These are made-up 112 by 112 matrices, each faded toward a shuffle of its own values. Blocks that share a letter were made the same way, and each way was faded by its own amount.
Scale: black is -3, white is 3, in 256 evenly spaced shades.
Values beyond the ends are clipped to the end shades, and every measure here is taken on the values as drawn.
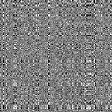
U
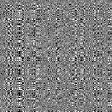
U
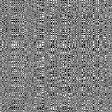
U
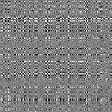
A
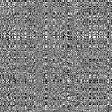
U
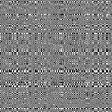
A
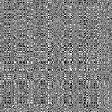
U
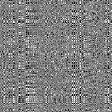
U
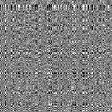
U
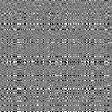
A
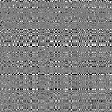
A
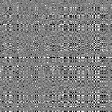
A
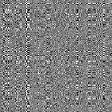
U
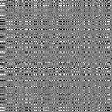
A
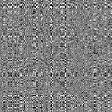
U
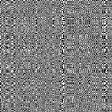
U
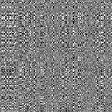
U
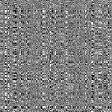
U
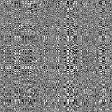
U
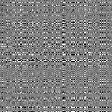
A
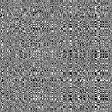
U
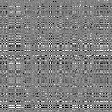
A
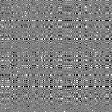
A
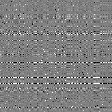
A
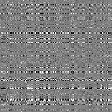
A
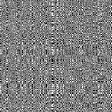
U
